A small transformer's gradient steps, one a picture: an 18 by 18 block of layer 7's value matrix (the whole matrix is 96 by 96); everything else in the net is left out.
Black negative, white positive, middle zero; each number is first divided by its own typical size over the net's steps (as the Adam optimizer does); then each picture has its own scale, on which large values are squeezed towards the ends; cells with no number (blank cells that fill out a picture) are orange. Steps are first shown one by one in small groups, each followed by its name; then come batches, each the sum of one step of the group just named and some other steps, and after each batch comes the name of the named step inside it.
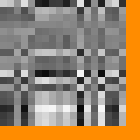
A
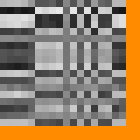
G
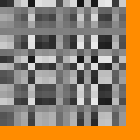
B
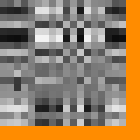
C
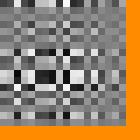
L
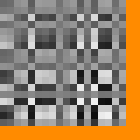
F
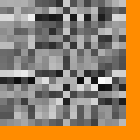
F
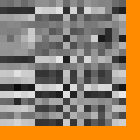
C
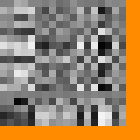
F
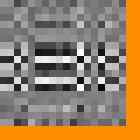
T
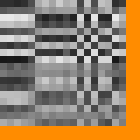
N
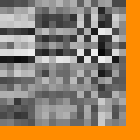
N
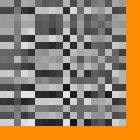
T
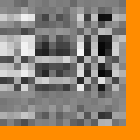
T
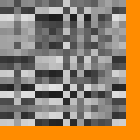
N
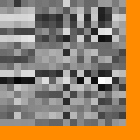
N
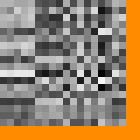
T
